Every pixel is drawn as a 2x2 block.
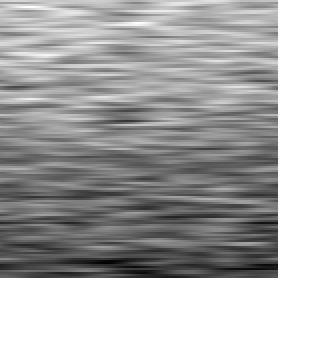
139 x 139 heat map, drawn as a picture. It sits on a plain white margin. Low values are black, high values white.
On average the colour sits 50% of the way up the scale. The field climbs toward the top. Streaks run across, left to right.
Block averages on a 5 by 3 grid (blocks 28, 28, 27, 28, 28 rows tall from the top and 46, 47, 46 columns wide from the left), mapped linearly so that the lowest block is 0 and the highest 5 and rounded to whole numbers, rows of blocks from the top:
5 4 4 | 4 4 4 | 3 2 2 | 1 1 1 | 0 0 0
